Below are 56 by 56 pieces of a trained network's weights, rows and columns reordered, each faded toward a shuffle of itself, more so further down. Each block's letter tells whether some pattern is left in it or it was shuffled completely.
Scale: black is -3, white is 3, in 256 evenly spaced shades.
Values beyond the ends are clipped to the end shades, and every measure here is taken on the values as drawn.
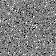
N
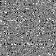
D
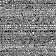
D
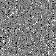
D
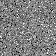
N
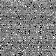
D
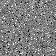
N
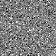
D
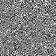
D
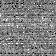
D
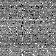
D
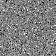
N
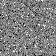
N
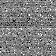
D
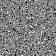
N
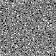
D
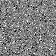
N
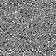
D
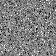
N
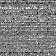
D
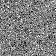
N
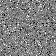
N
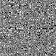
D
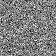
N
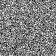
N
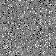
D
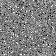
N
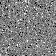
N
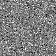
N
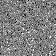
N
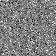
N
